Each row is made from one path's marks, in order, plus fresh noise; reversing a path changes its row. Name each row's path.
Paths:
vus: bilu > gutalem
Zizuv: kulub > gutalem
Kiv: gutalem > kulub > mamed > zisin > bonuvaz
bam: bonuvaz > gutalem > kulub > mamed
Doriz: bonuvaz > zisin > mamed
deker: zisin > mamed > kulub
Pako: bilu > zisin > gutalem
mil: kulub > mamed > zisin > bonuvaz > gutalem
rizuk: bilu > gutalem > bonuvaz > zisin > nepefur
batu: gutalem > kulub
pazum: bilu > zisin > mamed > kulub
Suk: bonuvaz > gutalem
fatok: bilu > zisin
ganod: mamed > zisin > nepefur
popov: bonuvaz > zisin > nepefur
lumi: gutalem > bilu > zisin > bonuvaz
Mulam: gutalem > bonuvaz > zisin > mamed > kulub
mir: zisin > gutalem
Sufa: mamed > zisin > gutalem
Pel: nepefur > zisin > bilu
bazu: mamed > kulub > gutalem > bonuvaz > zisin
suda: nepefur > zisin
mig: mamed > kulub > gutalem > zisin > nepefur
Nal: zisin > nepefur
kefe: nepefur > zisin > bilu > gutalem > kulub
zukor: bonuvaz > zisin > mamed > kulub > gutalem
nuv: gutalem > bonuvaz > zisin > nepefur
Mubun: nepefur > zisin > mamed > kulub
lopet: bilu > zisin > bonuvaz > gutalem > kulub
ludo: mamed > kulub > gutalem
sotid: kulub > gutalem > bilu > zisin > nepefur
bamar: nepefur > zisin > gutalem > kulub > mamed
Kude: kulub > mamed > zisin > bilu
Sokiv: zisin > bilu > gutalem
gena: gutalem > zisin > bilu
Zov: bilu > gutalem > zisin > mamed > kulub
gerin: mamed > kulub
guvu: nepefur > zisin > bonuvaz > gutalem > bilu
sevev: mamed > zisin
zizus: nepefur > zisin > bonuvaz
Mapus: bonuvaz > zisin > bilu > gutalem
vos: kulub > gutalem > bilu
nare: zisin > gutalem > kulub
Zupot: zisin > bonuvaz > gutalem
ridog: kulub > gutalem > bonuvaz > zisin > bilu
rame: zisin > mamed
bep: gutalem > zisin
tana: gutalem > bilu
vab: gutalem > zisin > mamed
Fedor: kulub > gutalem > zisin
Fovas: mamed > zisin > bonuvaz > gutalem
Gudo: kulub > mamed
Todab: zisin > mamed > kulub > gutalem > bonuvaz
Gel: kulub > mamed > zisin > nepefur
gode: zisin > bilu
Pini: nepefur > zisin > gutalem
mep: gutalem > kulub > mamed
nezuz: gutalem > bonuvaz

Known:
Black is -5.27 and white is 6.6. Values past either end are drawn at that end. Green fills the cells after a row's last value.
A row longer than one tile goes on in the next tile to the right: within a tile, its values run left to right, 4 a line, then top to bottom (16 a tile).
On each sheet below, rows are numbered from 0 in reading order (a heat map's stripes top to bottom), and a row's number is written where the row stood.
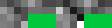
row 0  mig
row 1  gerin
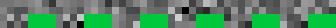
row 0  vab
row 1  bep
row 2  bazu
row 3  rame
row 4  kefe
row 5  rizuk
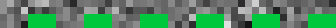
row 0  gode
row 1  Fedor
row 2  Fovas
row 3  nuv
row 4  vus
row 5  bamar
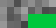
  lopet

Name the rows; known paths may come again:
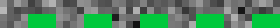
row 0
Doriz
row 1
Kiv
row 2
Pel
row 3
mig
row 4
deker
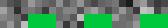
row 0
Kude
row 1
nuv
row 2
Zizuv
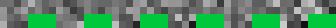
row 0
Zov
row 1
mil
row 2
rizuk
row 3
mir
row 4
Mapus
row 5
tana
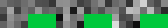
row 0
bamar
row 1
Nal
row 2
vus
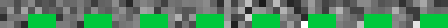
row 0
kefe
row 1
guvu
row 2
Fedor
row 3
vab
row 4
Suk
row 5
Gudo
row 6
bazu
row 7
ludo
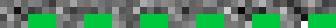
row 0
ganod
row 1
Fovas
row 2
pazum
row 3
Todab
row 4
sevev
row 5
gerin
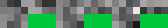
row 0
mep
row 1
lopet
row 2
fatok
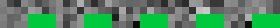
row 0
ridog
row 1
bam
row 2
Pini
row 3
batu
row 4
gena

